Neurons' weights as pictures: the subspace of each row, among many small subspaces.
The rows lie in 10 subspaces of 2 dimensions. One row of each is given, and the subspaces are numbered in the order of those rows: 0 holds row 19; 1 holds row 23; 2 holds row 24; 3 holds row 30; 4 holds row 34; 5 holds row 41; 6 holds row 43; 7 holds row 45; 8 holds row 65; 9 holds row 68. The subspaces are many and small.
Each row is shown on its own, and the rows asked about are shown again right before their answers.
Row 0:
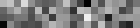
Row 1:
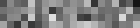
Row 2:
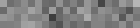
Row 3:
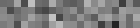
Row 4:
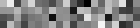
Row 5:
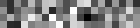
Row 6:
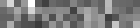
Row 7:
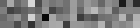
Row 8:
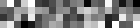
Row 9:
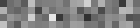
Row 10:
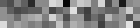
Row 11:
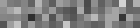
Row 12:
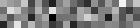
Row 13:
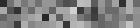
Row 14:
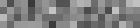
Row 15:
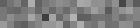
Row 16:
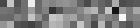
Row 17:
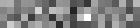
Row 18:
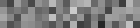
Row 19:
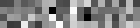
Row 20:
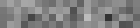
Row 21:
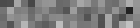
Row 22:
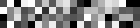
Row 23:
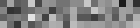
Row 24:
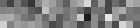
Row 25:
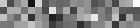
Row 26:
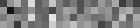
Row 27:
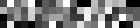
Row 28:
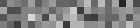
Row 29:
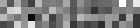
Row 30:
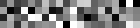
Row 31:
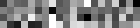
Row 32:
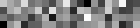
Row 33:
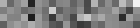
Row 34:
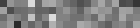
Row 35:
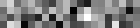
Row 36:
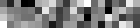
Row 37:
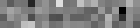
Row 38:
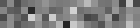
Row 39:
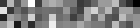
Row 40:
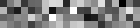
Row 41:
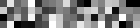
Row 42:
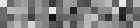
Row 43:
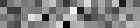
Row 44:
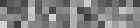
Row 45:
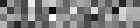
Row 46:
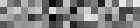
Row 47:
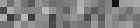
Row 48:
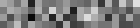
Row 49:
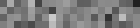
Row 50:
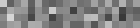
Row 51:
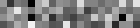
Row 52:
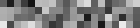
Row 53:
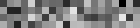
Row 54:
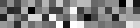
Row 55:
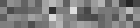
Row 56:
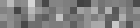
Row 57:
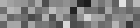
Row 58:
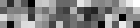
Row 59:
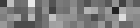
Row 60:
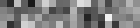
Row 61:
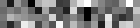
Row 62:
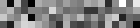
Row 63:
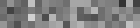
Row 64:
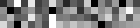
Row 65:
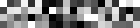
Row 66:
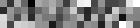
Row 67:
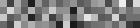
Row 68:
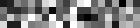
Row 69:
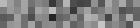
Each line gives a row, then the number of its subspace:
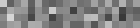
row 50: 7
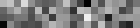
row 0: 2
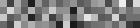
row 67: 3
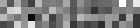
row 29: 1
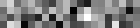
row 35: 9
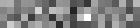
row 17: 0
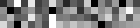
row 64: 4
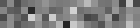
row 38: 3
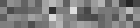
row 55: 8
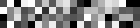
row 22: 4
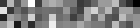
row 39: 4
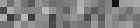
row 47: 4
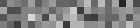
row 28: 6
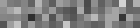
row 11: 6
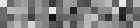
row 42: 7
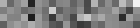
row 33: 0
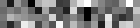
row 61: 0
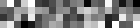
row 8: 3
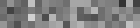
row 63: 1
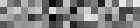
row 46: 8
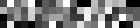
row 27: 5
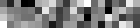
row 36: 2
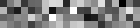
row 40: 8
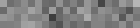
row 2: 8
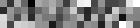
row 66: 5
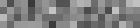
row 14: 5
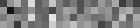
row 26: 4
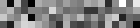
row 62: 3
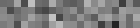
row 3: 4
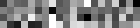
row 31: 0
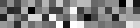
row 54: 3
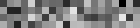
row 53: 6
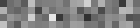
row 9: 2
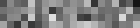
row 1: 0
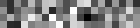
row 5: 9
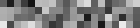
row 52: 2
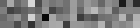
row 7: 1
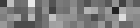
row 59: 7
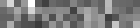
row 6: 3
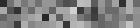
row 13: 6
